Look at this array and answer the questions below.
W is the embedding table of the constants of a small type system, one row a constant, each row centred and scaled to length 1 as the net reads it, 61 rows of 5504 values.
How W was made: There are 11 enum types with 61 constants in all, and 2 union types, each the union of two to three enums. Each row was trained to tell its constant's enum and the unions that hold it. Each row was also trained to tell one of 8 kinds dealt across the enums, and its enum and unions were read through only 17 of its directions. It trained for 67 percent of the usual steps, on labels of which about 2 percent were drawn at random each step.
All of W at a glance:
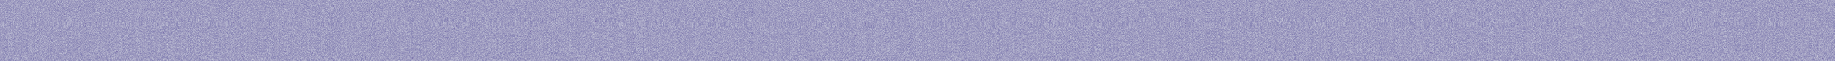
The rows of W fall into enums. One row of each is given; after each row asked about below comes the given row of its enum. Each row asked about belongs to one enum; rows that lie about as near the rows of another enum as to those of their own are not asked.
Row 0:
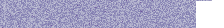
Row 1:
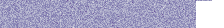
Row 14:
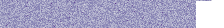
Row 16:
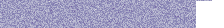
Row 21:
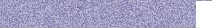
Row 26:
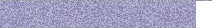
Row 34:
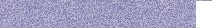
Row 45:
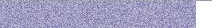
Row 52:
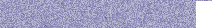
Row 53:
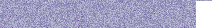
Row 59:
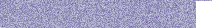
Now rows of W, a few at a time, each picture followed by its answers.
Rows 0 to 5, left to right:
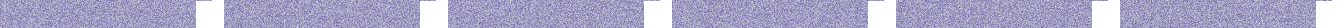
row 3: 16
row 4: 26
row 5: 52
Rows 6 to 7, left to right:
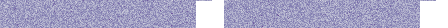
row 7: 16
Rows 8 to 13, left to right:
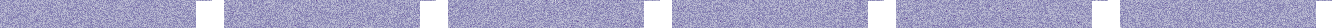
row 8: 0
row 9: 45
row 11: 45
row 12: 52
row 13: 34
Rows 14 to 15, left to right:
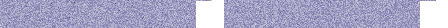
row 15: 26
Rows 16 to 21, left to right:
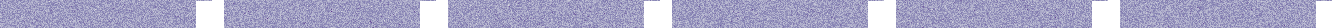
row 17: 34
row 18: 52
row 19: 0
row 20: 45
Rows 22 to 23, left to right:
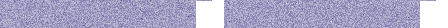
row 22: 34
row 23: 34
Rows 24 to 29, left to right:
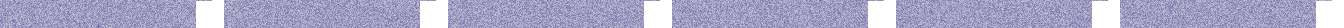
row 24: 34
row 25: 34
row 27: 26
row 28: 21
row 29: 59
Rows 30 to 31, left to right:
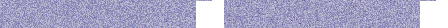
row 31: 21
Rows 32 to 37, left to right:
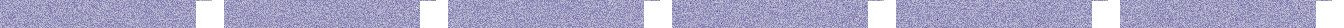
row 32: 59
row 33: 26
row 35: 45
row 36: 52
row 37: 1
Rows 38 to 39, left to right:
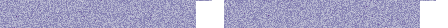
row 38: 26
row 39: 16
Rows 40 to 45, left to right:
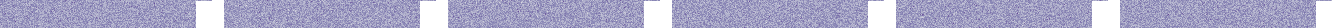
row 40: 21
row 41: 59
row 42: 52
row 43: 16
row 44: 1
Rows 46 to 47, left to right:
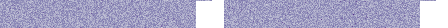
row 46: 16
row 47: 16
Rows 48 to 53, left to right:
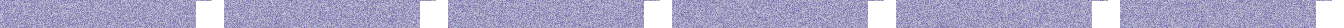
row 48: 45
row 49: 52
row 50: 45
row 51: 21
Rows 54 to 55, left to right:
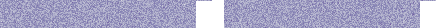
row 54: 16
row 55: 59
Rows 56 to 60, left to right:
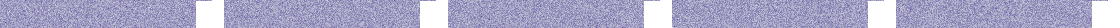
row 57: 26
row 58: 26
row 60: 0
